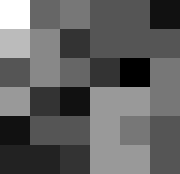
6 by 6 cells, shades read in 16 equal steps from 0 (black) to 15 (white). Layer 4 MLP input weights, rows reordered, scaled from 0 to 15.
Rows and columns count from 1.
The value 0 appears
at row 3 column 5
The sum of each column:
43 32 25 40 35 30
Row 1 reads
15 6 7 5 5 1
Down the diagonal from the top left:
15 8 6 9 7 5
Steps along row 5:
up same up down down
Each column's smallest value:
1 2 1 3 0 1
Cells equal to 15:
1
